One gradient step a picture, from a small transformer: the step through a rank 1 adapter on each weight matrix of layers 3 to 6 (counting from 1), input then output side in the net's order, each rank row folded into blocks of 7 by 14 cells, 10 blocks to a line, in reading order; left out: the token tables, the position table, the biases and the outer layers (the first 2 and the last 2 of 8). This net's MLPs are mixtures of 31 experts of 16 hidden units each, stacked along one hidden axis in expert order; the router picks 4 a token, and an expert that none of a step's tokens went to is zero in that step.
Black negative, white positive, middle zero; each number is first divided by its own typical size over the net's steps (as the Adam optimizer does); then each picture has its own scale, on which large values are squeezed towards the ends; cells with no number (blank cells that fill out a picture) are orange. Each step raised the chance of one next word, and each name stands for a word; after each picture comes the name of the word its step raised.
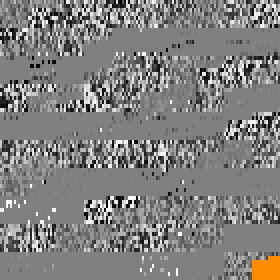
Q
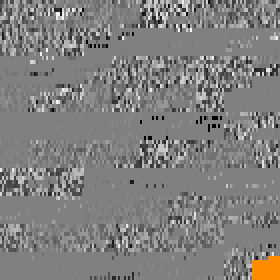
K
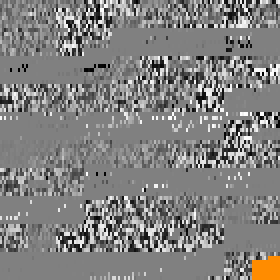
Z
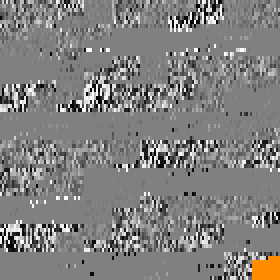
Q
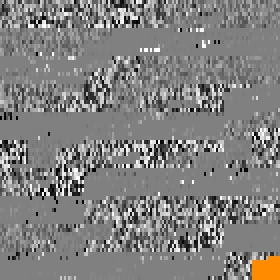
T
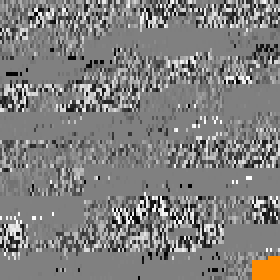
Q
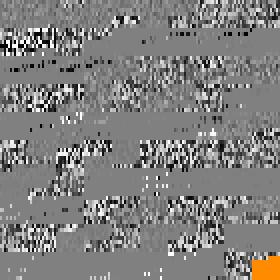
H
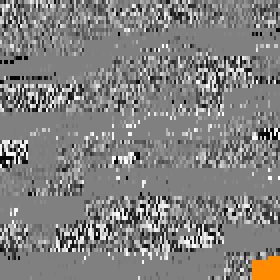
Z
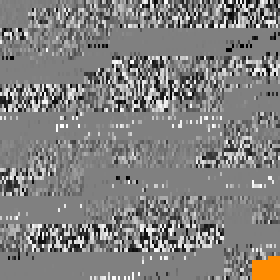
Z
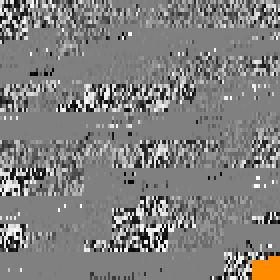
Q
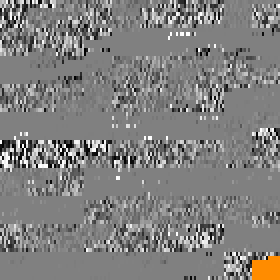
T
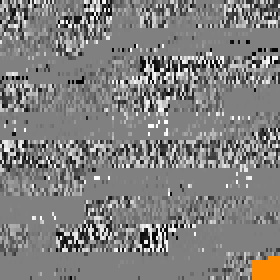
Z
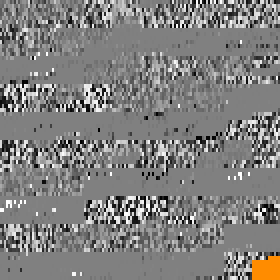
Q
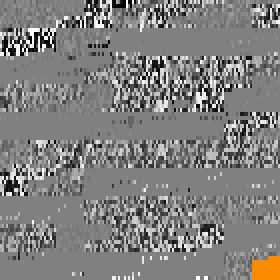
H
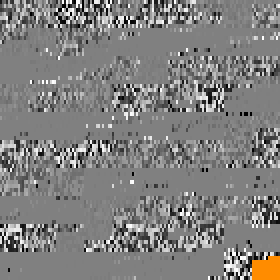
T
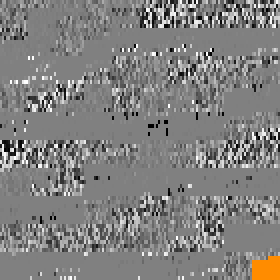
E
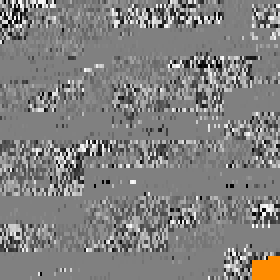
T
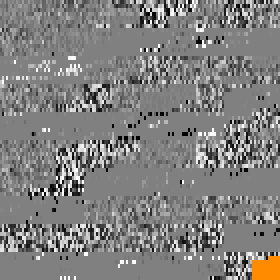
E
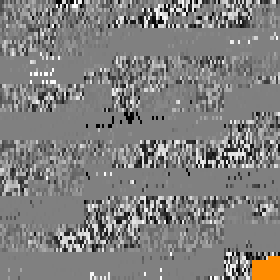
E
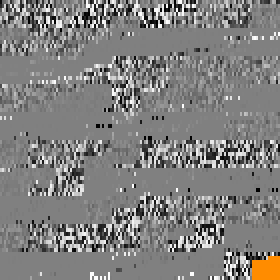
E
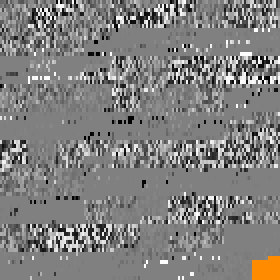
E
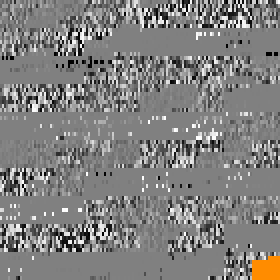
Z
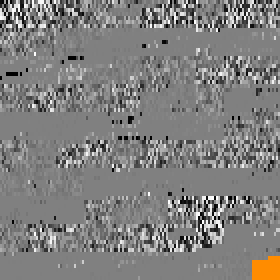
E
